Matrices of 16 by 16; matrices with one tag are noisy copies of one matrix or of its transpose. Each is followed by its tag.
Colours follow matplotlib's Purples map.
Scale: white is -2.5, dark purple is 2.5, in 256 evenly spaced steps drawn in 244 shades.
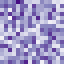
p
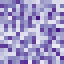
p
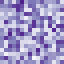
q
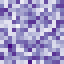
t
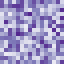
q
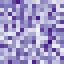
p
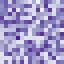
p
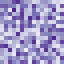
p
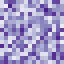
t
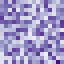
p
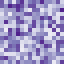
q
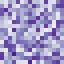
t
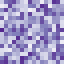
t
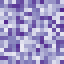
q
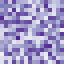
p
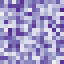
q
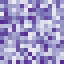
q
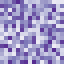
p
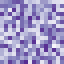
p
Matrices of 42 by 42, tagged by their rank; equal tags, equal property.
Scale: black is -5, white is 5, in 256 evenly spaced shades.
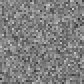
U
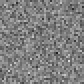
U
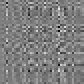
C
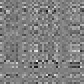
C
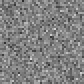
U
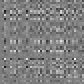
C
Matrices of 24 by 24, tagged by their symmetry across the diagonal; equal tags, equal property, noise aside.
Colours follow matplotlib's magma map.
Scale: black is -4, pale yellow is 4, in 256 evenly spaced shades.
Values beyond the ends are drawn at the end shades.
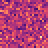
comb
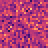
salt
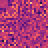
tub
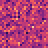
salt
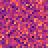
comb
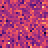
comb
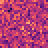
tub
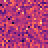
salt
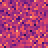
tub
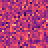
salt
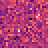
salt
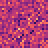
tub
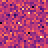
comb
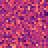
salt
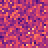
tub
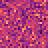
comb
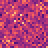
tub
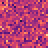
comb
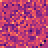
tub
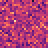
comb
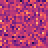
salt
